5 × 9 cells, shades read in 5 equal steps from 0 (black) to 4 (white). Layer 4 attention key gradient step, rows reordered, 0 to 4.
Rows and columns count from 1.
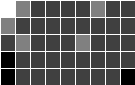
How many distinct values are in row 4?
2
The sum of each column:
7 7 5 5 5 6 6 5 4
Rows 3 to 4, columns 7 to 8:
1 1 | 1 1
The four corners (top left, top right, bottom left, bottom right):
4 1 0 0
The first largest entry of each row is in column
1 1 2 2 2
